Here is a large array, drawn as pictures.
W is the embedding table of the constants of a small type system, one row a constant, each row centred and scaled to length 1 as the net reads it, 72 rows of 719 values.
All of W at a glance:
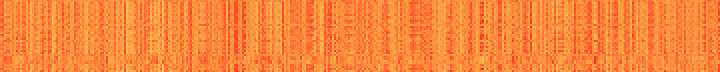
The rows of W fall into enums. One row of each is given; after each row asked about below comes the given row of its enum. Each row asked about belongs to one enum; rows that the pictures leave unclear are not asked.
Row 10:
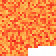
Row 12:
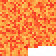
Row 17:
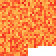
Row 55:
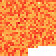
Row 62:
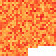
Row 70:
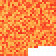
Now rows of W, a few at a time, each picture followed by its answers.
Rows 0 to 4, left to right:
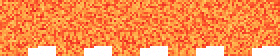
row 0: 62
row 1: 10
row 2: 10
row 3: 12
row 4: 70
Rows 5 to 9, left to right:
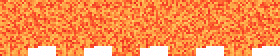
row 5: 12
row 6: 12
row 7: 17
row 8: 70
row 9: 12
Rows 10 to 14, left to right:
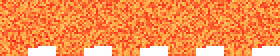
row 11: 70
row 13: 70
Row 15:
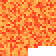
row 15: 12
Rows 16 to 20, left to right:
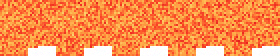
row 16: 70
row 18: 70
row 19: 12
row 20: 10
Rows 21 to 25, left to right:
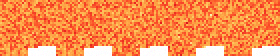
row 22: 12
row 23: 17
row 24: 55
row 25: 70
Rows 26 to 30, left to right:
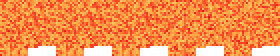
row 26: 12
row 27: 12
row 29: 62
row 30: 10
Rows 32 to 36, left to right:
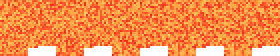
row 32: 70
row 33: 17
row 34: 10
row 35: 12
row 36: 12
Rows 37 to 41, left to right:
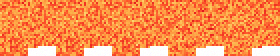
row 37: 17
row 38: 17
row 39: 17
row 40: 62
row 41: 70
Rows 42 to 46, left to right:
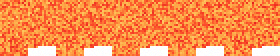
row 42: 17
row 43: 12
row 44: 70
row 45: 12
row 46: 10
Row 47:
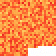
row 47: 17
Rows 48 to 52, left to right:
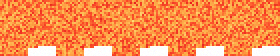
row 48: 70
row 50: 17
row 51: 17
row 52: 70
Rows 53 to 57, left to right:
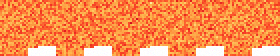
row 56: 62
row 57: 70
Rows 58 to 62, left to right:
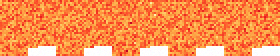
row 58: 62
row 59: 70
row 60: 55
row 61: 62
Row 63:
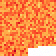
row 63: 55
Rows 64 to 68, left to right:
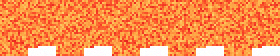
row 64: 10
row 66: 10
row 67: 62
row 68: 12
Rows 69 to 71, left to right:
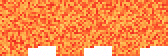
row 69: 10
